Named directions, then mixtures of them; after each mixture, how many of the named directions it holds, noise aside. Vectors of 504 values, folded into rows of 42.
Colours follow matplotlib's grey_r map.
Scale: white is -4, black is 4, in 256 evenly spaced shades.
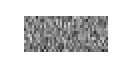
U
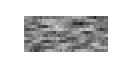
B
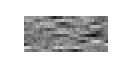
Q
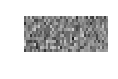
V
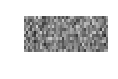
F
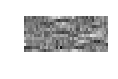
two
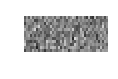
one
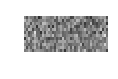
one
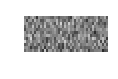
one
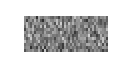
one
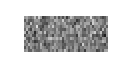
one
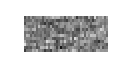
three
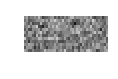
two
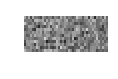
two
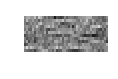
two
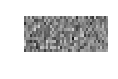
one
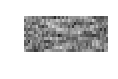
three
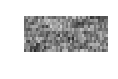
three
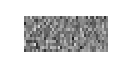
one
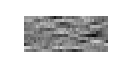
one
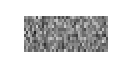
two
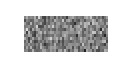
one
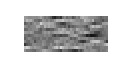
one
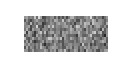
one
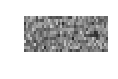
three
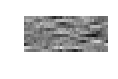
one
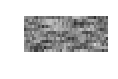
two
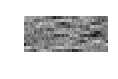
one
